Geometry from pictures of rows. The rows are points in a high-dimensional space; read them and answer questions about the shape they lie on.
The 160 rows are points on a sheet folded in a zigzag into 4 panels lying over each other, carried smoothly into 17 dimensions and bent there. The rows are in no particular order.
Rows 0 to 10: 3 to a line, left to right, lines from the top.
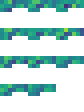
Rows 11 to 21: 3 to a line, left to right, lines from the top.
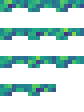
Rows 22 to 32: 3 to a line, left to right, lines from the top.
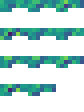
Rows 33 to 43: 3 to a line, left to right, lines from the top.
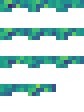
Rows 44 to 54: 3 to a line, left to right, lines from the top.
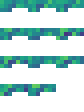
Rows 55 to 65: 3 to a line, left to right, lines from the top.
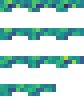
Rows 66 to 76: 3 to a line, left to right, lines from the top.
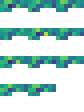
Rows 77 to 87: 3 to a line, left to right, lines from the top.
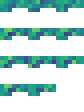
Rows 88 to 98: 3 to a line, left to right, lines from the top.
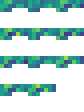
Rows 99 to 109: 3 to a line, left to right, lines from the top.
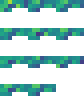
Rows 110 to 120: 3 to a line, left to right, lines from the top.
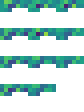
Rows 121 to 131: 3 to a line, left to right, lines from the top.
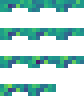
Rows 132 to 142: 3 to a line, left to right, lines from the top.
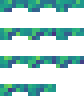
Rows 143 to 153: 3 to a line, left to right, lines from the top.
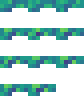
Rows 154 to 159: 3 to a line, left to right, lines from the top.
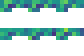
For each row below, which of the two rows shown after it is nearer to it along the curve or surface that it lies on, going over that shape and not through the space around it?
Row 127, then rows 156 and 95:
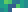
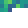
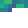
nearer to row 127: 95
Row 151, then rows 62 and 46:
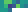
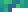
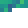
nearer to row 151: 62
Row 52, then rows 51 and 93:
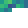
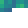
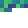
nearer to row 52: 51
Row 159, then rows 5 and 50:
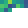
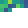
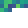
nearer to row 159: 5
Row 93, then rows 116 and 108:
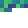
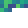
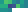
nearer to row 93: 116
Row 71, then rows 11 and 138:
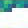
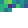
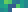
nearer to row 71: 138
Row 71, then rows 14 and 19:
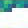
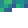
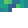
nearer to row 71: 14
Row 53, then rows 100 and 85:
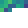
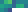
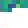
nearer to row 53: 100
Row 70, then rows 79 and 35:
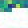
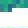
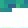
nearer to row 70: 35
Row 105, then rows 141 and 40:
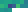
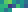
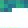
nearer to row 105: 40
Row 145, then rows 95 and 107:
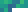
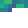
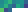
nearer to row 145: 95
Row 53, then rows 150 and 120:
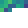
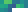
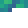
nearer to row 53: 150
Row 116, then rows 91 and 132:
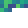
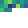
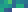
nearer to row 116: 132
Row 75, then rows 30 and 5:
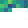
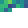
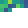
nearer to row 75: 5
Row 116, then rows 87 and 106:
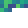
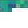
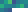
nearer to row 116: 106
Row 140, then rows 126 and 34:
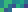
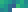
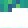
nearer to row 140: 34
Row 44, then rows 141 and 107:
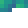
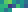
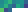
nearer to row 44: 141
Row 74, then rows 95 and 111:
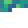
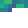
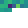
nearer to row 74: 95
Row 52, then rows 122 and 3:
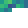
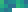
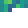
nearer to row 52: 122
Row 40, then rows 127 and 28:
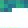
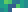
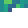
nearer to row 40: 127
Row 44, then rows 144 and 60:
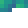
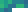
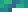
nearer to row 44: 144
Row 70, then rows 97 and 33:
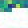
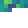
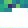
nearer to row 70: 33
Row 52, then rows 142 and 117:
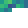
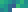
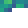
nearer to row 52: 142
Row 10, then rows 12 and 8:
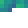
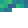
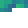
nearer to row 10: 8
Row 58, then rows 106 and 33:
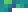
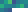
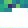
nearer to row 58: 106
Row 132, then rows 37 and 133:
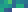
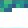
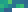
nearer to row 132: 37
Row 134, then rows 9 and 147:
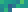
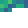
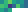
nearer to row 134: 9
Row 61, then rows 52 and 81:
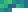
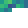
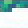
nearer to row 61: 52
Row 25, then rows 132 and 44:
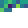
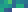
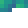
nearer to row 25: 132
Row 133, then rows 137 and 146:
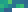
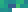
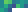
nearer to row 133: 146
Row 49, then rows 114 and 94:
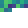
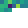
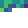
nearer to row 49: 94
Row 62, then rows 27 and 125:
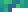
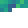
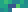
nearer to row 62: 27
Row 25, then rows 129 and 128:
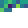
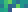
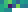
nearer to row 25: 129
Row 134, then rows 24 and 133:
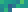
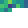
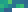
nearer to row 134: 133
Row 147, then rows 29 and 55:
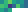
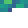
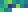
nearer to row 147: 55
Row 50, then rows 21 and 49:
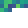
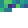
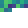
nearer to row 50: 49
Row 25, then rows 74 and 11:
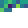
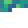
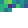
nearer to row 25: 74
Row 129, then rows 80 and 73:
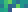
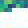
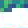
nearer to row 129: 73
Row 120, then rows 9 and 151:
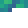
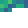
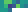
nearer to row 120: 151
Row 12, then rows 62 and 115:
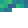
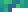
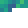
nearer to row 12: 115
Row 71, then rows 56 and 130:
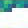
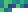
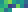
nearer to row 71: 56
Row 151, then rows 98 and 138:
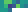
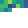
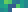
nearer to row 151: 138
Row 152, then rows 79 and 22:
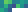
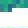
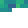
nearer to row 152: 79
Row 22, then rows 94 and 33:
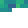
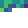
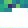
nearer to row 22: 33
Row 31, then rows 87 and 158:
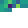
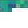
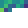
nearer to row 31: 87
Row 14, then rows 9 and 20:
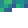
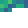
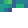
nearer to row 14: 20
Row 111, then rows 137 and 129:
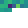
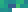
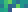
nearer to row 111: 137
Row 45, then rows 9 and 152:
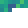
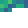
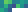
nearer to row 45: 9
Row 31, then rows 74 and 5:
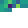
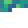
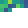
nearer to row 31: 5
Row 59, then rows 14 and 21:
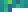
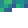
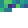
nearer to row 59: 14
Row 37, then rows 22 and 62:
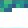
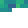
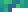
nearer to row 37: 62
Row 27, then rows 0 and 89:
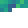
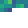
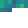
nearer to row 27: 89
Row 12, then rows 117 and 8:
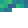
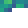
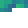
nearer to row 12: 8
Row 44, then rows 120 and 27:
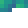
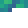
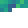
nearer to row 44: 27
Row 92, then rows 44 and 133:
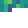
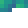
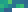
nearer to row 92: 133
